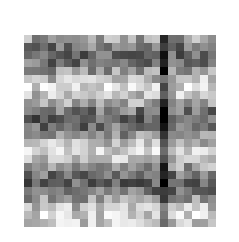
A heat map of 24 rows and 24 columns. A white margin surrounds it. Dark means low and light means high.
Horizontal stripes repeat 3 times down the table. The histogram is bell-shaped. Column 18 stands out from the rest.
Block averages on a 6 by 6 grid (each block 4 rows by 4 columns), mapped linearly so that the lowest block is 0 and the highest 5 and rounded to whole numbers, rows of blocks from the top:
1 1 2 1 0 1 | 4 5 4 4 3 5 | 1 1 1 1 0 1 | 4 5 4 4 3 4 | 1 1 1 1 0 1 | 4 4 5 5 3 4
